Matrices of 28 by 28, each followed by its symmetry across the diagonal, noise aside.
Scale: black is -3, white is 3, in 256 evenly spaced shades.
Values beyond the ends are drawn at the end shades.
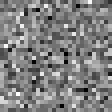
neither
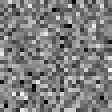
neither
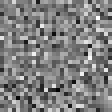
antisymmetric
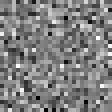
antisymmetric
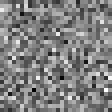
neither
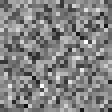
symmetric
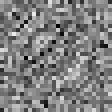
symmetric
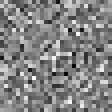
symmetric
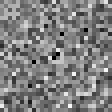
symmetric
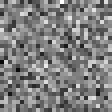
antisymmetric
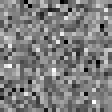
neither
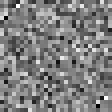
antisymmetric
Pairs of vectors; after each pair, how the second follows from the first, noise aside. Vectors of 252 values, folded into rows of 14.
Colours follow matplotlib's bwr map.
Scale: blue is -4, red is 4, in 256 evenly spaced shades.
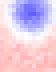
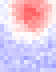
negated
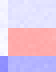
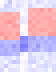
wrapped around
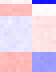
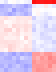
negated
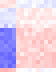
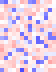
shuffled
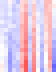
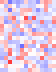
shuffled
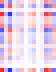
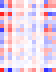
sign-scrambled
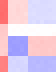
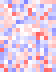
shuffled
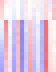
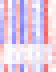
wrapped around
